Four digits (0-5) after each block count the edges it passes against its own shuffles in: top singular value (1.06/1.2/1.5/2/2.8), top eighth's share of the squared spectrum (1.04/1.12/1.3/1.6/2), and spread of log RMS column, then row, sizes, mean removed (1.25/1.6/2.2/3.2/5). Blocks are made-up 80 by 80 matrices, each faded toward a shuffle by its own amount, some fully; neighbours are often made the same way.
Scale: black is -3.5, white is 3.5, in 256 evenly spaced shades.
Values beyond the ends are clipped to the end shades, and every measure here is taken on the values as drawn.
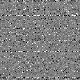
4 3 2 3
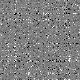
2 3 2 2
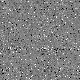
1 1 0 1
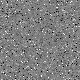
0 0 0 0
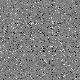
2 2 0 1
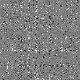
2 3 2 2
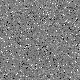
0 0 0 0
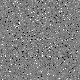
2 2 0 0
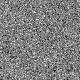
0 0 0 0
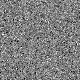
0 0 0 0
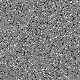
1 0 0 0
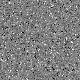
1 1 0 0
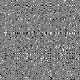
4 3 1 2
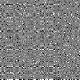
5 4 2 3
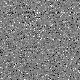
3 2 0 1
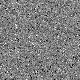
0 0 0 0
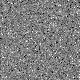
0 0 0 0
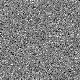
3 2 0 0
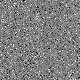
2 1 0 0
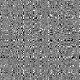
4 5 3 3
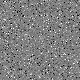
0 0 0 0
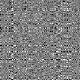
4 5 3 3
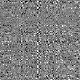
4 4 3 3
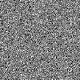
3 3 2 1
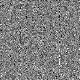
1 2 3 0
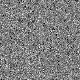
0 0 2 0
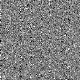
1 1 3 0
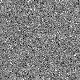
0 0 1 0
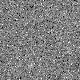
0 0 0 0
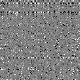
4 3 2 2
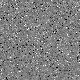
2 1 0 0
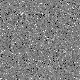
2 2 0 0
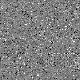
3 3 0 1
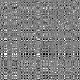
5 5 3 3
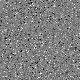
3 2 0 0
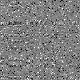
4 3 1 1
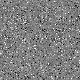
3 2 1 1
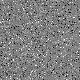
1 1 0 0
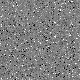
1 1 0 0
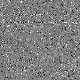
3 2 0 1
